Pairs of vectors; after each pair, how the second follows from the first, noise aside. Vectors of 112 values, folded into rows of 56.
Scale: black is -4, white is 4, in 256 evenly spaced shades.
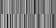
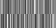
negated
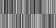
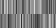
negated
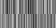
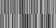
reversed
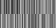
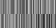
reversed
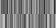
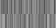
shrunk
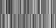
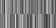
reversed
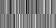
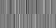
shrunk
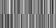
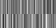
reversed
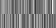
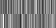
reversed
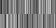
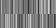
reversed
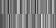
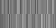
shrunk
